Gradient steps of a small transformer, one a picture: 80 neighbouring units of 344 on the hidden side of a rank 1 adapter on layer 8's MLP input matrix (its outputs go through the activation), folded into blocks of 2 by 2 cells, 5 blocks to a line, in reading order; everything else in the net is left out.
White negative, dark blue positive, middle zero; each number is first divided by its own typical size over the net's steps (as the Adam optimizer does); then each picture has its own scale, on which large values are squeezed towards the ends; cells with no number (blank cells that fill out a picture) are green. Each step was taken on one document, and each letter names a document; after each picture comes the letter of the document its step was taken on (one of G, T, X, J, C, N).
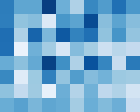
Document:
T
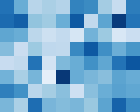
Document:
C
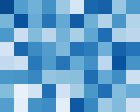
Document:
C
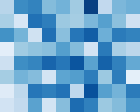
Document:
C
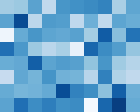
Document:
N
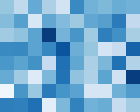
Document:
N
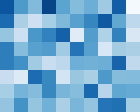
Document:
T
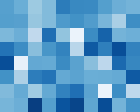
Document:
C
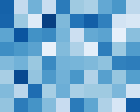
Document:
T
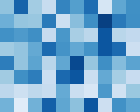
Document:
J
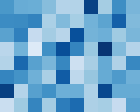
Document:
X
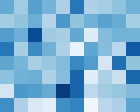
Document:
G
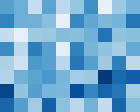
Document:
G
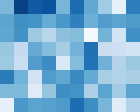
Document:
J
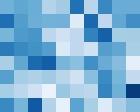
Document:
C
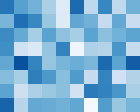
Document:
N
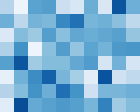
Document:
G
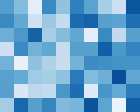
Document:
J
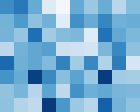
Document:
G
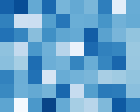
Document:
N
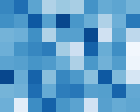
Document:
N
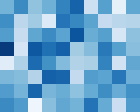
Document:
X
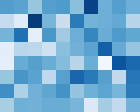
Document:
C
